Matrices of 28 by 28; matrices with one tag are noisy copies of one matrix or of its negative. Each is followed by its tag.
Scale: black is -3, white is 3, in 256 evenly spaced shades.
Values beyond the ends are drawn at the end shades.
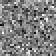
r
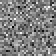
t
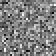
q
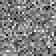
t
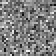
q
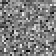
q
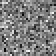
q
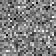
t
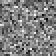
r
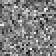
r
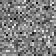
t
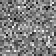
t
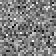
t
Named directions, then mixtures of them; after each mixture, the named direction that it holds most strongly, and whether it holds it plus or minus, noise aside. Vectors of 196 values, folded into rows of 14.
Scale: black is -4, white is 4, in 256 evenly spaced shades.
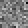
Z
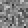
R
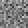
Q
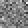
Z, minus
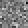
Z, plus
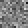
Z, plus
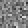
Z, plus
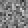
R, minus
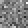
Z, minus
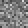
Q, minus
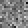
Z, plus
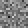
Q, plus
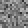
R, minus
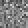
Q, minus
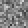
R, plus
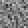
R, minus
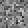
R, minus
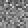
Q, minus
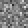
R, plus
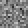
Q, plus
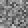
R, plus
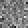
Z, plus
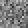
Q, plus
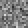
Z, plus
